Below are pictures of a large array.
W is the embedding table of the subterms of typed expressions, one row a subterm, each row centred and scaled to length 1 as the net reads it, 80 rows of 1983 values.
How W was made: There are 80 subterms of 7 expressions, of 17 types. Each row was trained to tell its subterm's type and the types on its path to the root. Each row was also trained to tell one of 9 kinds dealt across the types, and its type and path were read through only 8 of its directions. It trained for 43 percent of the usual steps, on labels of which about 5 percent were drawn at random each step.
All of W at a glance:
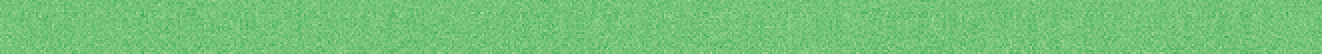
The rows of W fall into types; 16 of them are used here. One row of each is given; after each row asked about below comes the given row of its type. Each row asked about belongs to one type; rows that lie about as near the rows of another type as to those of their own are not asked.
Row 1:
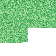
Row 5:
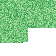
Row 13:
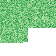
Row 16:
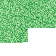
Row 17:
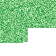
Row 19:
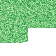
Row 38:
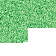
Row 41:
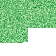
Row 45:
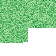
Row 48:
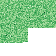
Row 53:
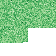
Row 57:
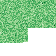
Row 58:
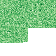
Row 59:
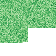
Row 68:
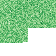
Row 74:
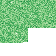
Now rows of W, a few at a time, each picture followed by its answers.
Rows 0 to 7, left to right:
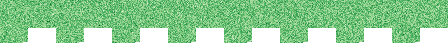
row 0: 19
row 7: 74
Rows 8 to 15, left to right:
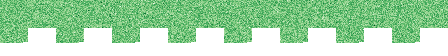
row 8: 13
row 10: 41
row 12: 19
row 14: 5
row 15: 41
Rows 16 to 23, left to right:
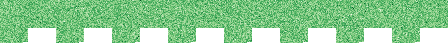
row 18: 53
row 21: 5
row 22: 59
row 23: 74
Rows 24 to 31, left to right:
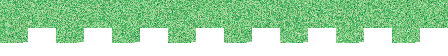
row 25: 57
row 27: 58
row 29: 13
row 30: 59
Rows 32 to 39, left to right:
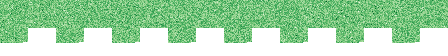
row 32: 68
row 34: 38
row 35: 45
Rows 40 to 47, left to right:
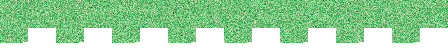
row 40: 68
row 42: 57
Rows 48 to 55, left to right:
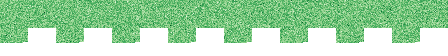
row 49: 57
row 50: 41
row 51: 59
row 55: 74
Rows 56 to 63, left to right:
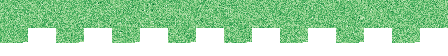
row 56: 5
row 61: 58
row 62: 41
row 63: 58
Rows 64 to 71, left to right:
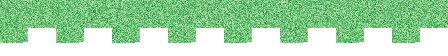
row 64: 13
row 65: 17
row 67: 68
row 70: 16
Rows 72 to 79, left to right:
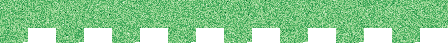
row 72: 68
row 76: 38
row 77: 74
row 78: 19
